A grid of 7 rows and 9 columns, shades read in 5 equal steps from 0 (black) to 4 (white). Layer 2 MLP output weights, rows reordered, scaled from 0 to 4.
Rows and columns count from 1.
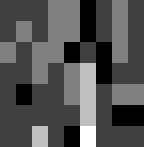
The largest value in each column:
2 2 3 2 2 4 1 2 2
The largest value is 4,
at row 7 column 6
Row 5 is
1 0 1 1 2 3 1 2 2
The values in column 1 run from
1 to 2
